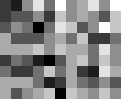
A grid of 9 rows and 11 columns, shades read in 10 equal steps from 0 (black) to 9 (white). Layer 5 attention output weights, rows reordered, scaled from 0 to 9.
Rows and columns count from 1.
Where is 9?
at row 1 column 6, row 1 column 11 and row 3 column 10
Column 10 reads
5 3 9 2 8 7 8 5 7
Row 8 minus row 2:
4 3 3 -1 -1 -5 1 -2 -2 2 -4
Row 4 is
6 3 3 3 5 6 4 7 2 2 4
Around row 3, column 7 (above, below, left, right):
5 4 8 3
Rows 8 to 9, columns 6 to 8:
2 6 4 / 0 7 6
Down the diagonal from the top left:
2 3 4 3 5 3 6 4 5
